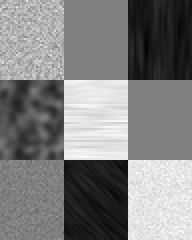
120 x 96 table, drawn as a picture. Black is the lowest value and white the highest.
The table splits into 3 rows of 3 panels. Panel 1,1: high, fine-grained. Panel 1,2: middling, flat. Panel 1,3: very low, streaked downward, faint in contrast. Panel 2,1: low, blotchy. Panel 2,2: very high, streaked across, faint in contrast. Panel 2,3: middling, flat. Panel 3,1: middling, fine-grained, faint in contrast. Panel 3,2: very low, slanting down to the right, faint in contrast. Panel 3,3: very high, fine-grained, faint in contrast.
